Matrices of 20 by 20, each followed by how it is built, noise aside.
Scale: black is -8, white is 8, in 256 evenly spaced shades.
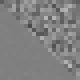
upper triangular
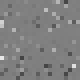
sparse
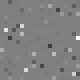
sparse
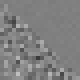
lower triangular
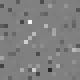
sparse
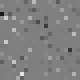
sparse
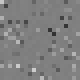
sparse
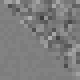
upper triangular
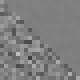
lower triangular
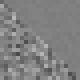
lower triangular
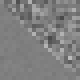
upper triangular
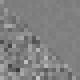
lower triangular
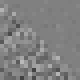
lower triangular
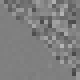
upper triangular
